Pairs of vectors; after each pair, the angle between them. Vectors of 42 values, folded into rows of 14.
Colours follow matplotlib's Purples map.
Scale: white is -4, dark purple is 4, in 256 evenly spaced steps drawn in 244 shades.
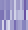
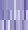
nearly parallel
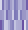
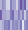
partly opposed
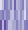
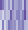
nearly opposite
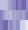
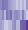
nearly opposite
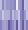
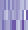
orthogonal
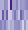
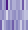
orthogonal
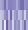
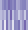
nearly parallel
